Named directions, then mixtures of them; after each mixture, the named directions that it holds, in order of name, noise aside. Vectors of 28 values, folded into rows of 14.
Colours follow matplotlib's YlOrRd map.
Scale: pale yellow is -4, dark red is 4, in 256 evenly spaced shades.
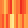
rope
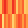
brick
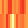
brick, rope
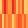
brick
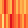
brick, rope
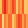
brick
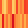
brick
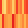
brick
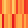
brick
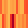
brick, rope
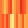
rope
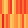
brick, rope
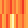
brick, rope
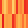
brick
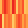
brick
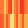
rope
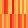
brick, rope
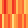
brick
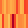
brick, rope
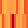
brick, rope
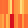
rope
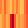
brick, rope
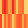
brick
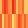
brick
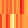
brick, rope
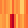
brick, rope
